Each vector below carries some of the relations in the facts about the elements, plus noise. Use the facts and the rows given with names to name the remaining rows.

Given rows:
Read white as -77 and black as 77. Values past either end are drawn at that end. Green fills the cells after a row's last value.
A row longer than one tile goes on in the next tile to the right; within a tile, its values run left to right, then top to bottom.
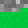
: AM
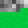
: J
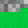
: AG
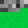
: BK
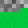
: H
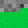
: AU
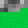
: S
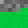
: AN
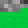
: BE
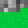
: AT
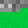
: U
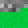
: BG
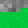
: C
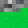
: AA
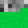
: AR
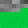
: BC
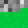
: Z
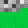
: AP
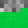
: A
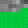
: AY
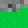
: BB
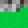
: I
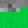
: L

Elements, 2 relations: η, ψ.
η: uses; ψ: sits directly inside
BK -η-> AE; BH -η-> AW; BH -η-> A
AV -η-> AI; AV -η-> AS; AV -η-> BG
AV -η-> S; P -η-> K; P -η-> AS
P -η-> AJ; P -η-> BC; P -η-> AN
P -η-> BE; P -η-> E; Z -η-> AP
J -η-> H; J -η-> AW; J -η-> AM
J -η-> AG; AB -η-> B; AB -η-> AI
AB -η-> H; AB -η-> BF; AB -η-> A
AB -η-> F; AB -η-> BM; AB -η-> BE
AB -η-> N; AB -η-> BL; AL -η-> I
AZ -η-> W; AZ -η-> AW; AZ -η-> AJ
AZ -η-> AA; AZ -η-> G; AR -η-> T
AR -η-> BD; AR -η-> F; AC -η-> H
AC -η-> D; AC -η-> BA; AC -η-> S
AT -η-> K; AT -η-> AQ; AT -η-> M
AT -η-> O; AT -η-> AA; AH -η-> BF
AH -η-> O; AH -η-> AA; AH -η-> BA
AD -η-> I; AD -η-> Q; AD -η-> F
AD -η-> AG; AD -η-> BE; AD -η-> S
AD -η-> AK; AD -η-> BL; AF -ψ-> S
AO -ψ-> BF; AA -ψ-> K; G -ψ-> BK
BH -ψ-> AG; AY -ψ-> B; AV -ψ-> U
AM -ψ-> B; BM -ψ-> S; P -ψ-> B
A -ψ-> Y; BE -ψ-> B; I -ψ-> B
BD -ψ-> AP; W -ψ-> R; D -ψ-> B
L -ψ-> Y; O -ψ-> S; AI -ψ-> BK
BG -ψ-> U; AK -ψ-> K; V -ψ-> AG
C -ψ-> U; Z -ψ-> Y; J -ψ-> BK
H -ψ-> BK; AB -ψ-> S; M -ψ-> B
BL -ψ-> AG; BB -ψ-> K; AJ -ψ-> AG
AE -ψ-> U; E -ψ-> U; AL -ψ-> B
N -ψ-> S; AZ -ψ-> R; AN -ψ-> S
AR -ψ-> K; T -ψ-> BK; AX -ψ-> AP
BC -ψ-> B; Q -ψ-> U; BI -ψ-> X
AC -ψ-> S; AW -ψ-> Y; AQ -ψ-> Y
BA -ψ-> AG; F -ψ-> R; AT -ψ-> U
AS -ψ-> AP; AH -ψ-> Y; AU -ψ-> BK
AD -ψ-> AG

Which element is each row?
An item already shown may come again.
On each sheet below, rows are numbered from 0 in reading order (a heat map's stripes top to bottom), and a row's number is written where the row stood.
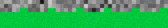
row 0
BA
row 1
AC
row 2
Y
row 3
AE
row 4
R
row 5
AM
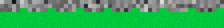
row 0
AC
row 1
BF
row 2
AJ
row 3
AB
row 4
AI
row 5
Z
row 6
BD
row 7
AI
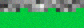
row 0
AZ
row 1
AD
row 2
K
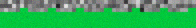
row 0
AH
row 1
AM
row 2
BH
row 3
R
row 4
J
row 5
P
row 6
BD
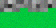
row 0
AA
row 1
T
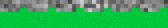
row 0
W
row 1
BL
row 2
J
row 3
AH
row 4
R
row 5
B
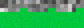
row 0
AW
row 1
O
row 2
AL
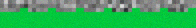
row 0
F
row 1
AX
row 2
BL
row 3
D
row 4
AV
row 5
V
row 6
AS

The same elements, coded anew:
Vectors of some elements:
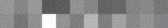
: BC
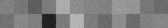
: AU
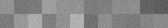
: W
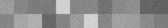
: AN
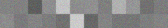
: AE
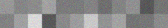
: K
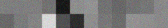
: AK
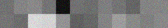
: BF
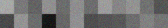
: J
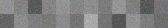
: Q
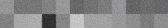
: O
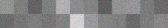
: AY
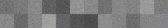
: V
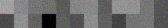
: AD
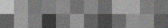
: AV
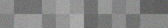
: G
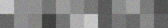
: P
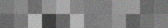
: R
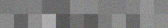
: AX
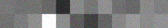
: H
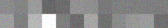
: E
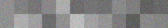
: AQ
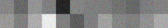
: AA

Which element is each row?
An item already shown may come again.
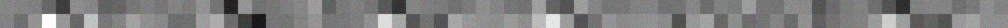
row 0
BE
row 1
BH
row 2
AI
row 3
AJ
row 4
AG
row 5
AI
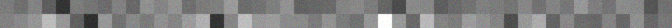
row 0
BA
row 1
O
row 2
BE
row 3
AG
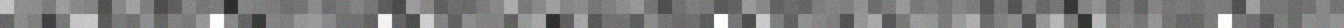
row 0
P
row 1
A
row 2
I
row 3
AZ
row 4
I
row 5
S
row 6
BD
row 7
AM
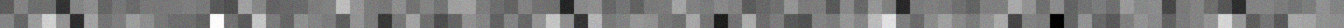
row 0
F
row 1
I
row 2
AV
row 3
F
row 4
AH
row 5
AA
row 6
AB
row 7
AI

